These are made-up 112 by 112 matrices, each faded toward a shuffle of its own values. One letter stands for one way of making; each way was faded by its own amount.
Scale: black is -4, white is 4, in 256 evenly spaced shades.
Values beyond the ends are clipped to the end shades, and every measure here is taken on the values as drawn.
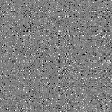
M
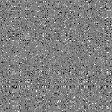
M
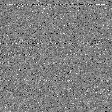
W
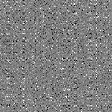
M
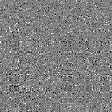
M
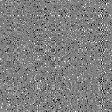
M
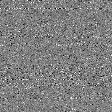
W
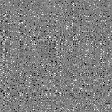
M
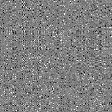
M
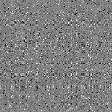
M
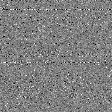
W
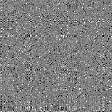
M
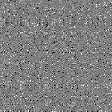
M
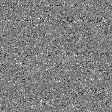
W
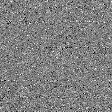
W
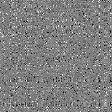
M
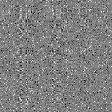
M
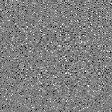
M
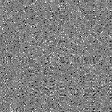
M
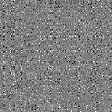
M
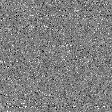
W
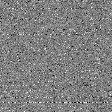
W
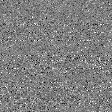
W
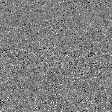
W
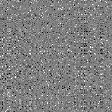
M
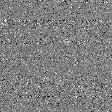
W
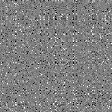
M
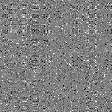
M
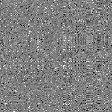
M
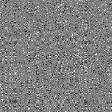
M
